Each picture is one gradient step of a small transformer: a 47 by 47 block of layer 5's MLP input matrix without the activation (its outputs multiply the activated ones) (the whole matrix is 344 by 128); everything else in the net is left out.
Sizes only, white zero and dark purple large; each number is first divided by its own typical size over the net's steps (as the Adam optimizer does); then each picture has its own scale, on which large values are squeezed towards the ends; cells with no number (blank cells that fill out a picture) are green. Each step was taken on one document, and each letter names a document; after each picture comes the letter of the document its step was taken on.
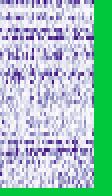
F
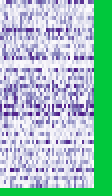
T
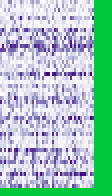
F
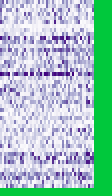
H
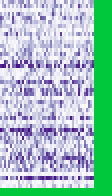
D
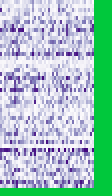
F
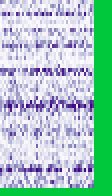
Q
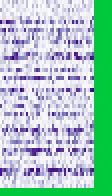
Q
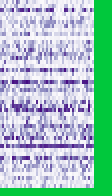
D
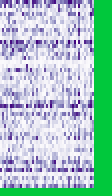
Q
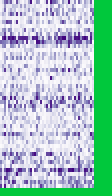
Q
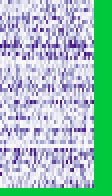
F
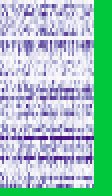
D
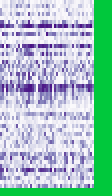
D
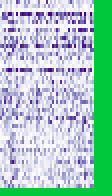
T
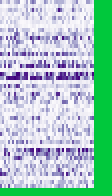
F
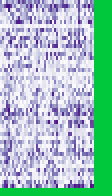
T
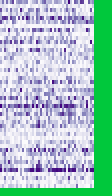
T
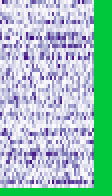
H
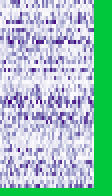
Q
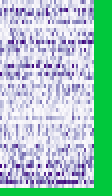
H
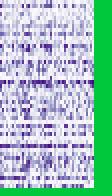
D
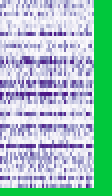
D
